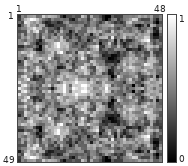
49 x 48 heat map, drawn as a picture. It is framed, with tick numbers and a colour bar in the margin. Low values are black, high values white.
Average level on the scale: 50%. Stripes: none. Mirror symmetry: top to bottom. Seam: none. Grain: blotchy. Ninth with the highest average: centre.
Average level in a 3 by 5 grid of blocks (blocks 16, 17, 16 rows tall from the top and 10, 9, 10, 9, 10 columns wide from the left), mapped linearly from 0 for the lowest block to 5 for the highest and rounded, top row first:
3 2 1 0 1 | 3 4 5 2 3 | 3 2 1 0 1
